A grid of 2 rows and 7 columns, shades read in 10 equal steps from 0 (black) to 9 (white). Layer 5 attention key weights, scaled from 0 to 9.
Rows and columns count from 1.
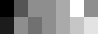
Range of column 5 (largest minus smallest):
0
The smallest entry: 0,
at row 1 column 1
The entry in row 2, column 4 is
5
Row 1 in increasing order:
0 3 5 5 5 6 9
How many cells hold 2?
0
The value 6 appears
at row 1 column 5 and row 2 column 5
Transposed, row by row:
0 1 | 3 5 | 5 4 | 5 5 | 6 6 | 9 7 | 5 8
